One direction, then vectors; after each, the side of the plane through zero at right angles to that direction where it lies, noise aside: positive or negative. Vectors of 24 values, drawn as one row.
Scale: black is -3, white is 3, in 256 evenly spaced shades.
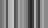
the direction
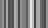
negative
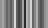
negative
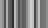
negative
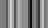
positive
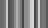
negative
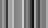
positive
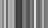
positive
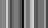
negative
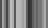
positive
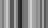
negative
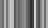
positive
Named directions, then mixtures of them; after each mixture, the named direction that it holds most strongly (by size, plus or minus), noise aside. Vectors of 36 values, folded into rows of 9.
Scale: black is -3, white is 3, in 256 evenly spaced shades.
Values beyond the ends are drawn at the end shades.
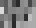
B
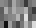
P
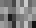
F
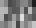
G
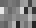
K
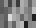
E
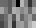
B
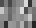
K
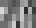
K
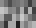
G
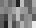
P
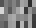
K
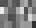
K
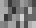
G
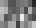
G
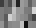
E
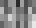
F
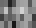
F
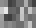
G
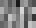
E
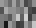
P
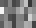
B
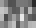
G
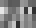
K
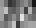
G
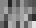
G
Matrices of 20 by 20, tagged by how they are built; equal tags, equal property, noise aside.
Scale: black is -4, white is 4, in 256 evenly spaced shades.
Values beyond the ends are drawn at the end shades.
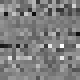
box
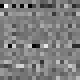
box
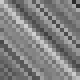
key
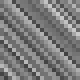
key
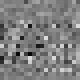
box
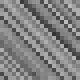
key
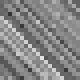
key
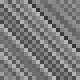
key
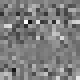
box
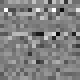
box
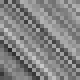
key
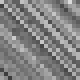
key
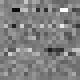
box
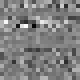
box
